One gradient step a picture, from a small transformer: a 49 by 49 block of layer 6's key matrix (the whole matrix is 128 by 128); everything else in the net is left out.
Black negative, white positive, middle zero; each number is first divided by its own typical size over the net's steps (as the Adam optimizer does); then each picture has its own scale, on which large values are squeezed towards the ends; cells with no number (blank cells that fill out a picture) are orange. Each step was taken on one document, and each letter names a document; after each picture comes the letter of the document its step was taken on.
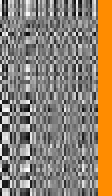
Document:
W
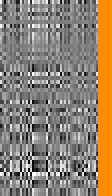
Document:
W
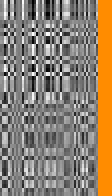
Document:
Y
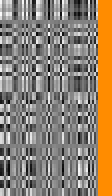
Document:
Y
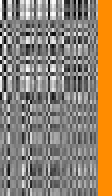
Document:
Y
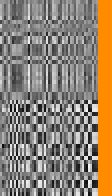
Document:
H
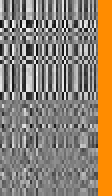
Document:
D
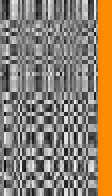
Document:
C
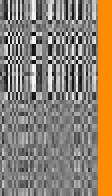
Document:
H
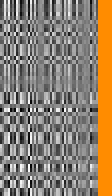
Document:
W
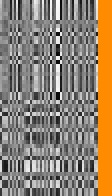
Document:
C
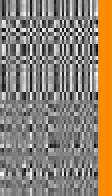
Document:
D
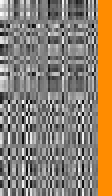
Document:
Y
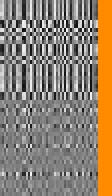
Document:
D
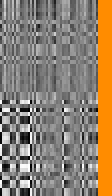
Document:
W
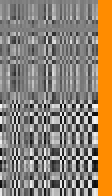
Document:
H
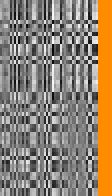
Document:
H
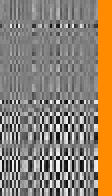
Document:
C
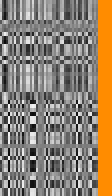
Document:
H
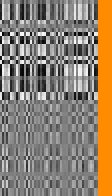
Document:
H
